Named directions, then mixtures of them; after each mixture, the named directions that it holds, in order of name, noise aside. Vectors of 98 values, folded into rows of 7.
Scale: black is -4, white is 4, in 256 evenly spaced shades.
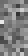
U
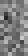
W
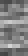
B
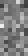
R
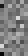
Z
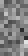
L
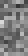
R, U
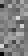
Z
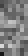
B, L, Z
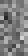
W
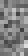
L, U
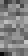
B, L, Z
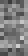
B, W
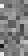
L, Z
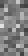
R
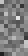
L, Z
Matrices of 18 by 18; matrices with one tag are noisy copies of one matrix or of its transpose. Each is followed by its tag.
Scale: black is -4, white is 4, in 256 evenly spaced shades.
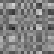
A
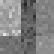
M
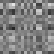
A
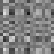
A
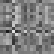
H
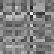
H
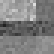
M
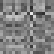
H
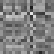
H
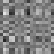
A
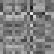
H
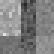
M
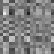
A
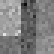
M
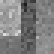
M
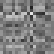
H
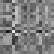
H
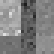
M
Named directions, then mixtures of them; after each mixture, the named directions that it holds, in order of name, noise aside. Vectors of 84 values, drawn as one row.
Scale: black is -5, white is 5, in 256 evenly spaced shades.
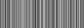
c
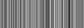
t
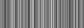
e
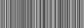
c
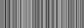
c, t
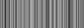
c, e, t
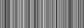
c, e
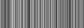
e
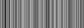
c, e, t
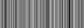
e, t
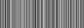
c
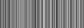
c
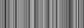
c, e, t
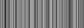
c, e, t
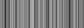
c, e, t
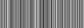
c, e, t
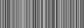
c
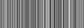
t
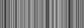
c, e, t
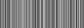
c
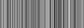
t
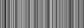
c, e, t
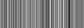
t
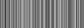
c, t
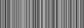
c
